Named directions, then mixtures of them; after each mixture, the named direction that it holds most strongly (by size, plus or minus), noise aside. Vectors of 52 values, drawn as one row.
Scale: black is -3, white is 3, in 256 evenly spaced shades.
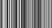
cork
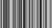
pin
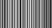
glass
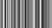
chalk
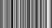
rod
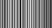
glass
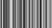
pin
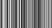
cork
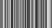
rod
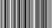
chalk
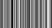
rod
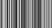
cork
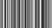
chalk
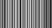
glass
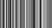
chalk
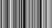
pin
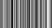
rod
